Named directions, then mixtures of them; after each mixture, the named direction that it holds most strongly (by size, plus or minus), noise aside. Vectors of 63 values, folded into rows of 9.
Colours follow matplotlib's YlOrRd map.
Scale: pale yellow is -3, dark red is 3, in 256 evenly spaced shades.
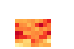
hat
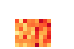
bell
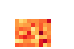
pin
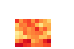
hat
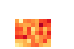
hat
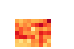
hat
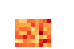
pin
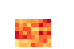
hat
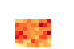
hat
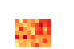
bell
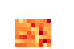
pin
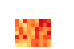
bell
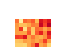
bell
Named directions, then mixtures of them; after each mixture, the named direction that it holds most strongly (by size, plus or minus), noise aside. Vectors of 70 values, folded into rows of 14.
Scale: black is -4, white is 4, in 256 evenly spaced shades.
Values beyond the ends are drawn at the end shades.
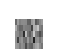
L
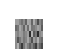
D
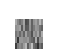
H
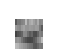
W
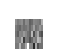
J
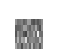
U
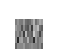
L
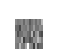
J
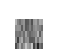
H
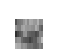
W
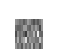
U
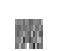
J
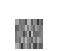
D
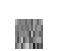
J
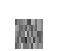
U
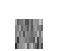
H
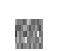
U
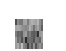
W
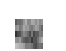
W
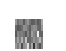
U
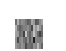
L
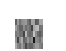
L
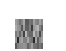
H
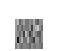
L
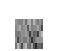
D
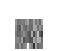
J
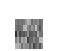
U
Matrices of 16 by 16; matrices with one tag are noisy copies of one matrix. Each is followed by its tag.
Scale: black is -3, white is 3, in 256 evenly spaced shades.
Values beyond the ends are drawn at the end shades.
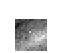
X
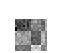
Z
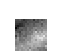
X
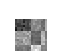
Z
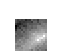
X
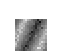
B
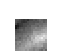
X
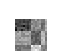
Z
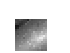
X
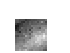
X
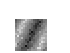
B
